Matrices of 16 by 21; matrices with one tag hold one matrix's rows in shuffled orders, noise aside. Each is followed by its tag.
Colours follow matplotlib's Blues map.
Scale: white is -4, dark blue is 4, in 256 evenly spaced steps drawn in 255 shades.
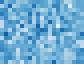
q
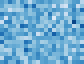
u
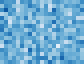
q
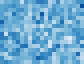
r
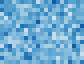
u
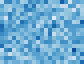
u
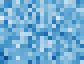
q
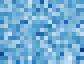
r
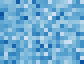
r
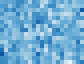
r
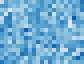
u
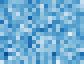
q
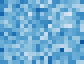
r
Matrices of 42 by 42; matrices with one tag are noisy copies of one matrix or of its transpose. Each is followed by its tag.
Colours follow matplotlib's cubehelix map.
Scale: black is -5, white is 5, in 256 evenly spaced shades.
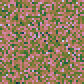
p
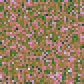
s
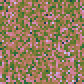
s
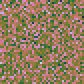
p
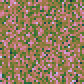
s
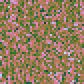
s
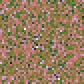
p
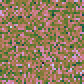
s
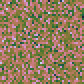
p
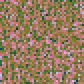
s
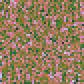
s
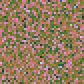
p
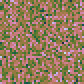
s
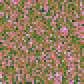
s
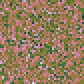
p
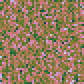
s
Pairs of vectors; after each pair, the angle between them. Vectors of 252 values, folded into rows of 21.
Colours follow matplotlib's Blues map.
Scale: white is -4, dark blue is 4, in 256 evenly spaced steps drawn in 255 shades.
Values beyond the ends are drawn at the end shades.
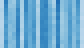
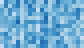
partly aligned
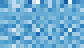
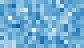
orthogonal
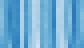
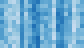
nearly opposite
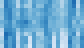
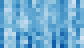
nearly opposite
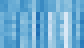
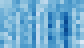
nearly opposite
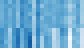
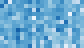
partly aligned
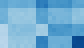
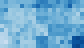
nearly parallel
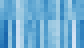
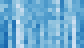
nearly parallel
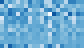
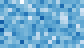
orthogonal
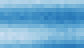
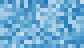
orthogonal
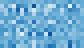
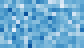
orthogonal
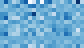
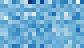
nearly opposite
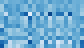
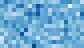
orthogonal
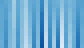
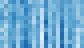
nearly opposite
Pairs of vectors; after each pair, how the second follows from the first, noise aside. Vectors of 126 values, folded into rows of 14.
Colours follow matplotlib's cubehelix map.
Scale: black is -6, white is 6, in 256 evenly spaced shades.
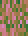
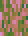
shuffled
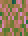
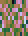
scaled up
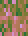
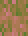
shrunk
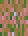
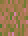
shrunk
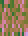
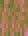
shrunk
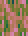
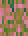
shuffled
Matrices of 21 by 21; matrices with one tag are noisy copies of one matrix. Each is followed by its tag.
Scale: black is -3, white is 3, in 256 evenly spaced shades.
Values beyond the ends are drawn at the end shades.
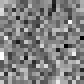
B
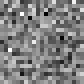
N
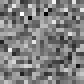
N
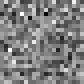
N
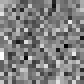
B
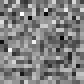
N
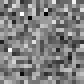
N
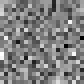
B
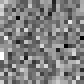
B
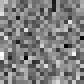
B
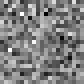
N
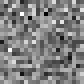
N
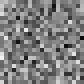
B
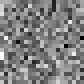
B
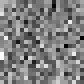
B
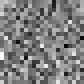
B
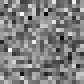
N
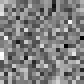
B
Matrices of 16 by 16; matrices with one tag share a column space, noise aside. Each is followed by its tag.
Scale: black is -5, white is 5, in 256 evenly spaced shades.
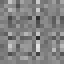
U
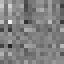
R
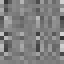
U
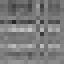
R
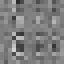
U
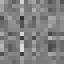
U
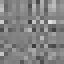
R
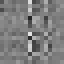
U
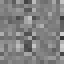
U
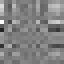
R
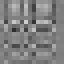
R
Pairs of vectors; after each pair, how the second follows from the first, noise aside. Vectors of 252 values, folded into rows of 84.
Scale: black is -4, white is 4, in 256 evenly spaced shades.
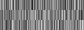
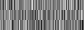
negated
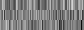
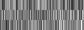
negated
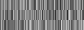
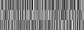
shuffled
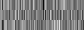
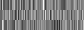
negated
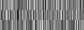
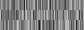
shuffled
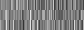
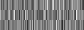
shuffled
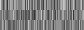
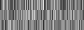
negated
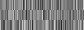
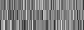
negated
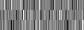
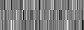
negated
